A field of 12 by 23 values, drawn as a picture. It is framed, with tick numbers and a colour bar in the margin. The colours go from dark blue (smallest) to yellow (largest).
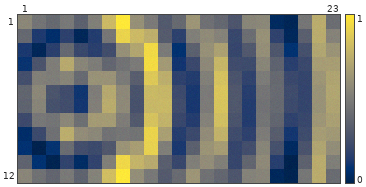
Rings spread out from the middle left. The middle right is the smoothest part. Streaks run downward. No overall slope runs across the table.
